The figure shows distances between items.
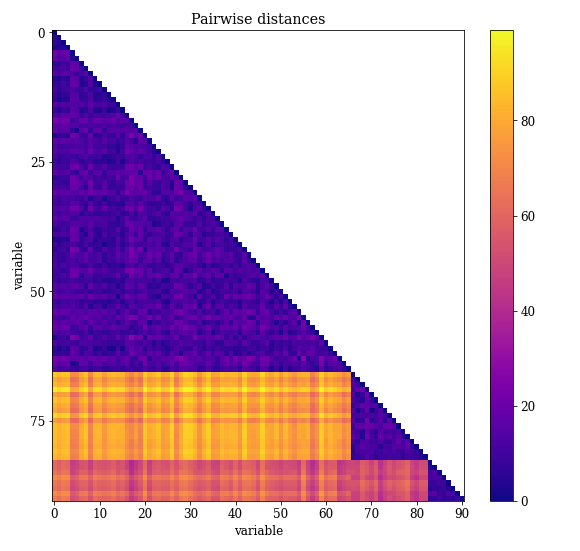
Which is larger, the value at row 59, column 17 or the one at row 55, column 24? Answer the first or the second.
the first
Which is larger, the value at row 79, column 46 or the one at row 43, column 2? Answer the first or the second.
the first
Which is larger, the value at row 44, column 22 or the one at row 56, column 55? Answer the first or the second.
the second
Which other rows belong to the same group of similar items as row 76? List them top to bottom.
66, 67, 68, 69, 70, 71, 72, 73, 74, 75, 77, 78, 79, 80, 81, 82
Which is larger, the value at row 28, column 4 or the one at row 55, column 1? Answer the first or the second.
the first
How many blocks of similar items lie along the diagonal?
3
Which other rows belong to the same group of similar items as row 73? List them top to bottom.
66, 67, 68, 69, 70, 71, 72, 74, 75, 76, 77, 78, 79, 80, 81, 82
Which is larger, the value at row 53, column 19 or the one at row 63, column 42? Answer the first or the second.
the second
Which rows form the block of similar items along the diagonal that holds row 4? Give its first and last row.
0 to 65
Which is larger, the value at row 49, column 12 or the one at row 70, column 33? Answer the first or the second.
the second
